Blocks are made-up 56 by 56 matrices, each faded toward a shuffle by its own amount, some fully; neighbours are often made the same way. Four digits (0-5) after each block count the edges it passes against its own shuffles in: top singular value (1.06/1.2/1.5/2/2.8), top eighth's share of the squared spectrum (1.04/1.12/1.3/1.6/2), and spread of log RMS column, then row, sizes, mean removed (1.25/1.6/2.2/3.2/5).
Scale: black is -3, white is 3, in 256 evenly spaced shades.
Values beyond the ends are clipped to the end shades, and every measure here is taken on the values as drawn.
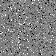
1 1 0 0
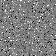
0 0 0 0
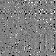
4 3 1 1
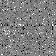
3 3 1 1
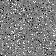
2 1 0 0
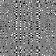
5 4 3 2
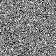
0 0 0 0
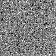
0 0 0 0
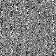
1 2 3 0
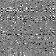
4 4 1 2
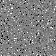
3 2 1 0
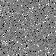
0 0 0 0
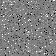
2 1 0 0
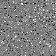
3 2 0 1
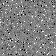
0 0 0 0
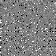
3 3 1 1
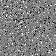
2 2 0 0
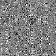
3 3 2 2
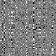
4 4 3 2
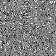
2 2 1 1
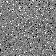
1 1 0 0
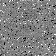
2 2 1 1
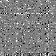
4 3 1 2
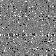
3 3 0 2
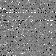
3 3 0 2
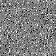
3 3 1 0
